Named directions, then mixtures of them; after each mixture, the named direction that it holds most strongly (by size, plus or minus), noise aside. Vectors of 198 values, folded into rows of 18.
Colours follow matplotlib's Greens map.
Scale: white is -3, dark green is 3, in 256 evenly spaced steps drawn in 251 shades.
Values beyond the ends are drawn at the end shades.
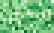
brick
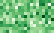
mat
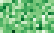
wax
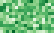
wax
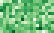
wax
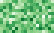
wax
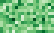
wax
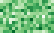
wax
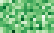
wax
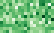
mat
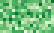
brick
